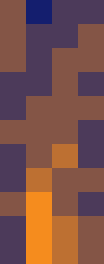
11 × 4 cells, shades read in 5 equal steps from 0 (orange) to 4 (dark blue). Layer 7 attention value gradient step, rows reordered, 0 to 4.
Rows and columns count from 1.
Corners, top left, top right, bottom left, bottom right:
2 3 3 2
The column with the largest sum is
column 1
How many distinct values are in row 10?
4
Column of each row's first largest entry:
2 2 2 1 1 4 1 1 4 1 1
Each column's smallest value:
2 0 1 2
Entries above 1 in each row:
4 4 4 4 4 4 3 3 3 2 2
